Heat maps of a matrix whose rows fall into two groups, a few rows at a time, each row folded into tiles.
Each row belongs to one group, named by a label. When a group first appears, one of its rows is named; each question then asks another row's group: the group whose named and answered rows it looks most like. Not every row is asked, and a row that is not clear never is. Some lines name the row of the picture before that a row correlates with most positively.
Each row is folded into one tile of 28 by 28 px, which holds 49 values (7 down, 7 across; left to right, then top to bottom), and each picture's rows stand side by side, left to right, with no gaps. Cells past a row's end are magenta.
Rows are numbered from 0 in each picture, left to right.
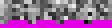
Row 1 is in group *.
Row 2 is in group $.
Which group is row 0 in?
*
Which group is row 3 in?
*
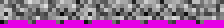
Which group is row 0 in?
*
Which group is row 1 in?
$
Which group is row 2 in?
$
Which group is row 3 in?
*
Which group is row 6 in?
$
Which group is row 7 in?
$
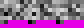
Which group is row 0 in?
$
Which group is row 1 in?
*
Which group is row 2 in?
*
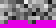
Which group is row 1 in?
$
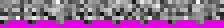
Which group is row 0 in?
$
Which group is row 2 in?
*
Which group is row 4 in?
$
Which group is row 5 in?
$
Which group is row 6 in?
$
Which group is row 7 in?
*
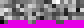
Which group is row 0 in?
*
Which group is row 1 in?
*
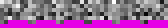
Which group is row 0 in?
$
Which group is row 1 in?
*
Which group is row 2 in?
*
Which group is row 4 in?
*
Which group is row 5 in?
$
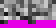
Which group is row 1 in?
$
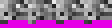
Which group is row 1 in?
*
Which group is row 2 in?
*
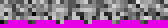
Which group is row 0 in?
*
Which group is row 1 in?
$
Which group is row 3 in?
*
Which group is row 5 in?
$
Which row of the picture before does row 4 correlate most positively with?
1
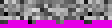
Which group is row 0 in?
$
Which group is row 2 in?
*
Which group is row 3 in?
$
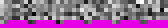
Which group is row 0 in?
*
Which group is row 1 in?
$
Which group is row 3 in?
*
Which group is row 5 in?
$
